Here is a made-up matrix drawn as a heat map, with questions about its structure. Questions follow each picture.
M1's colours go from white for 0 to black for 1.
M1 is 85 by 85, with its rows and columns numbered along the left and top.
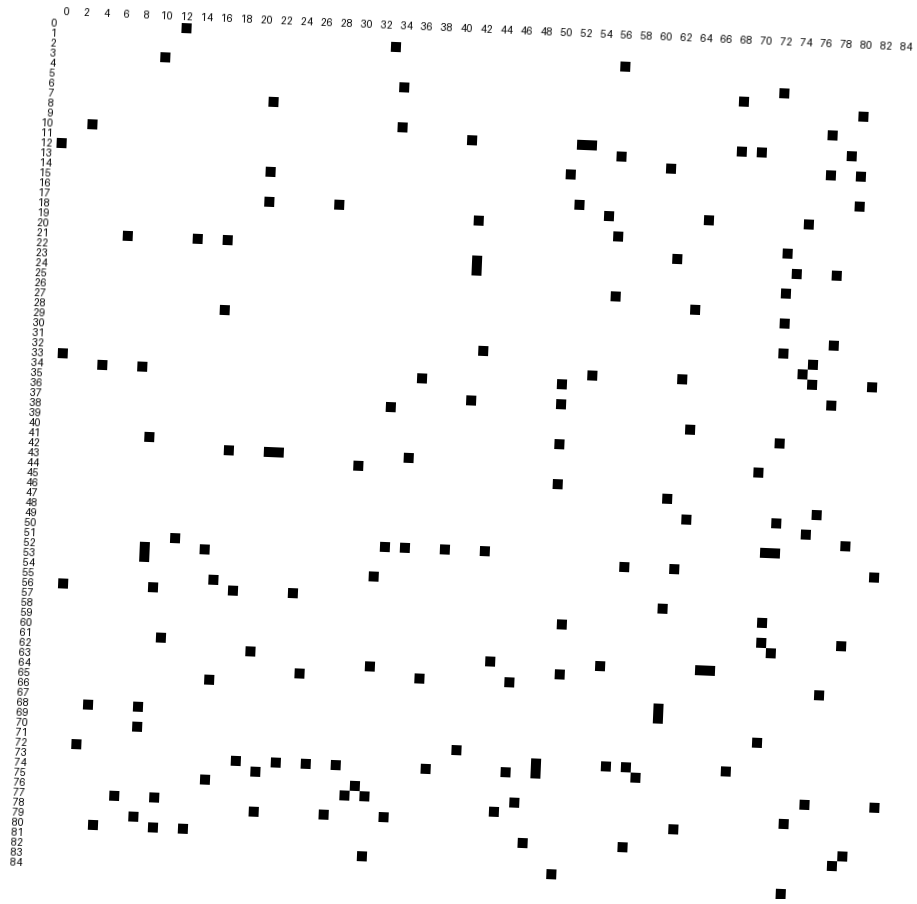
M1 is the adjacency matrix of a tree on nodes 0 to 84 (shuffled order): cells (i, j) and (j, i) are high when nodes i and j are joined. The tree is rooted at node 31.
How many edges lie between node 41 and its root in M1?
6
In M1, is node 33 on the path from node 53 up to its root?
yes
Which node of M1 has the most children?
73
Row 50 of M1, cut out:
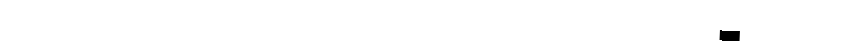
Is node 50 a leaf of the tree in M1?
no
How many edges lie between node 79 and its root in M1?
6
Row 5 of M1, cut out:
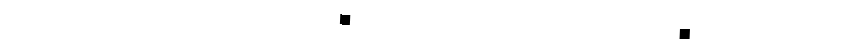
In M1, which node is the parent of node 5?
68
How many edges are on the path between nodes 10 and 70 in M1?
1
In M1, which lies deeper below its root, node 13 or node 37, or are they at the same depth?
node 13
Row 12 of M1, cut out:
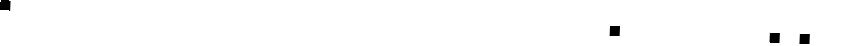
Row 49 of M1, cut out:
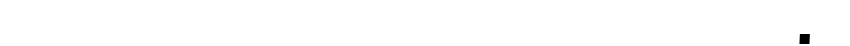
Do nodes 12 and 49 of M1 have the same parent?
yes
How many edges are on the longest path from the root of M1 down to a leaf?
28
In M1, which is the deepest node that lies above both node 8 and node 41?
10
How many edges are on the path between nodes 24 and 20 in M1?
2
